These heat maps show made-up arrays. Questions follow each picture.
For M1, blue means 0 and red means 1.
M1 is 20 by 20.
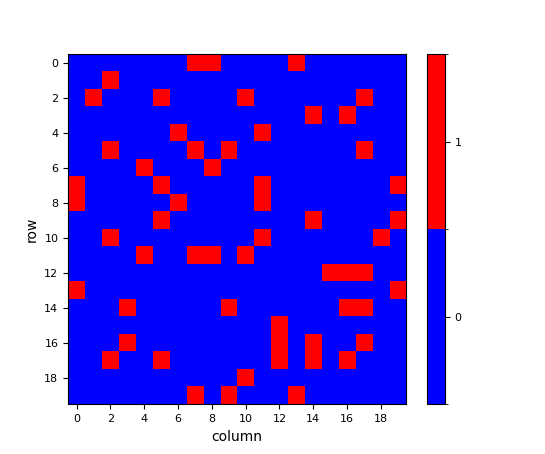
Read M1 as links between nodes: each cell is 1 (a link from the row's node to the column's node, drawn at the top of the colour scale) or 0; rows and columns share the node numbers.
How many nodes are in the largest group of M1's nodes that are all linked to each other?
3
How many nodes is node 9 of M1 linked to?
3
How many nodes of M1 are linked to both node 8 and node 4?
2
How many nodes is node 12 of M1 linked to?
3
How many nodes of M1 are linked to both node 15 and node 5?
0
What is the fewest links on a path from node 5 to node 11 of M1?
2
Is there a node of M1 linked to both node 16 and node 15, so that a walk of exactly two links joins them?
yes
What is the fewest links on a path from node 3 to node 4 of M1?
6
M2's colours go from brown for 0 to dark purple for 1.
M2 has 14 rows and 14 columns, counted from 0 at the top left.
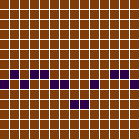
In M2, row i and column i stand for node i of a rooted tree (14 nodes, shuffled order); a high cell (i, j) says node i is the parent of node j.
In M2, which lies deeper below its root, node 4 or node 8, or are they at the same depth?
node 4
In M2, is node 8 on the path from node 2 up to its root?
yes
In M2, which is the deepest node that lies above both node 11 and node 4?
7
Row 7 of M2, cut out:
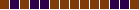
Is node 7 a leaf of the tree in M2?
no
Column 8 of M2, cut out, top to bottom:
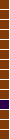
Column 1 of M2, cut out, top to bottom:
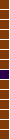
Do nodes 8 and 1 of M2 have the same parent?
no
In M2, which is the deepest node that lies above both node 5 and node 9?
8
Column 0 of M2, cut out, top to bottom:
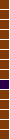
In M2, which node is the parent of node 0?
8
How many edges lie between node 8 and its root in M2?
1
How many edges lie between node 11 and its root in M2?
2
